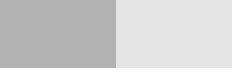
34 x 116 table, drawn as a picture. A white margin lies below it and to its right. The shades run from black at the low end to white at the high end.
It is made of 1 by 2 panels. Panel 1,1: high, flat. Panel 1,2: very high, flat.
